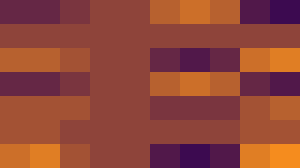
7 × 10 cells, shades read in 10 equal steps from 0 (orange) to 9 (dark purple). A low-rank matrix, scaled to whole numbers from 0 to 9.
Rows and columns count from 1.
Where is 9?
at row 1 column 10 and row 7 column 7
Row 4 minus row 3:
4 4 2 0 0 -4 -6 -4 5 7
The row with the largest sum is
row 1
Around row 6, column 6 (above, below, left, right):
6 8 5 5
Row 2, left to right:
5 5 5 5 5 5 5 5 5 5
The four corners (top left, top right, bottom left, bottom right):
7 9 2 0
